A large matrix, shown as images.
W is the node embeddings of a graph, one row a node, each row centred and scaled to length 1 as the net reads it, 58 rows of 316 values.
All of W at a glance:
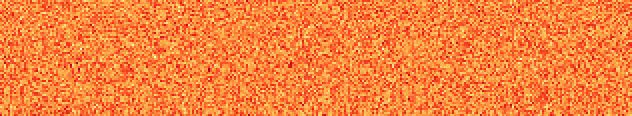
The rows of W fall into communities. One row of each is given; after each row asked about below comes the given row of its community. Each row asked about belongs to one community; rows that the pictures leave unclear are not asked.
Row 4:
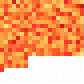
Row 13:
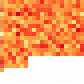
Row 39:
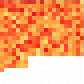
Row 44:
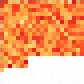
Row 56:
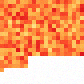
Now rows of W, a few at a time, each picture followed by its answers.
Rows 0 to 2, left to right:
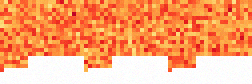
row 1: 56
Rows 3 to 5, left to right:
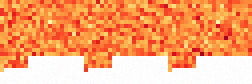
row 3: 39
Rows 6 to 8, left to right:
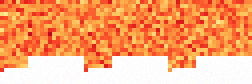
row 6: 39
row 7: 4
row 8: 39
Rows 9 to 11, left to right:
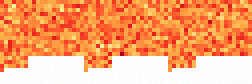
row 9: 4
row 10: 44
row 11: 56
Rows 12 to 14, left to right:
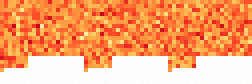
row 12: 44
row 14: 13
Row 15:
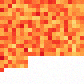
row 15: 39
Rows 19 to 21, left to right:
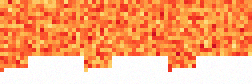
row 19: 4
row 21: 4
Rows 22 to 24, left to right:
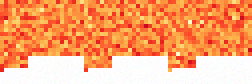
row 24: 44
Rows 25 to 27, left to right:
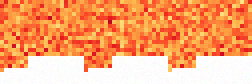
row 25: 44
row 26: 4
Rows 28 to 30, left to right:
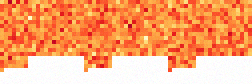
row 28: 13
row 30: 4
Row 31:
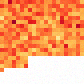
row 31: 39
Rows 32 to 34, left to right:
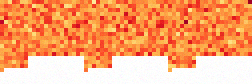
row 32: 56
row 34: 44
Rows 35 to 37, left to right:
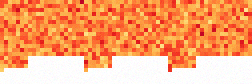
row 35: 44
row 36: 13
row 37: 4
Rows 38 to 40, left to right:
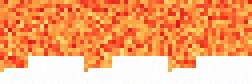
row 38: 44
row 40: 39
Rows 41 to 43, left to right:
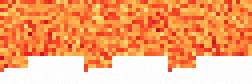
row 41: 39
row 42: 4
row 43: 4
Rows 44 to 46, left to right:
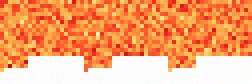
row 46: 44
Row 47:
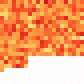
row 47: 44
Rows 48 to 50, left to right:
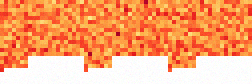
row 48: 4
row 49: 4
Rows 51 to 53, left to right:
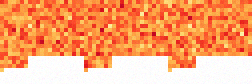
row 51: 44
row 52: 56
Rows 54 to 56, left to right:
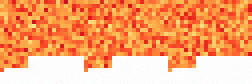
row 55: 56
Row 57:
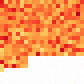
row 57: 56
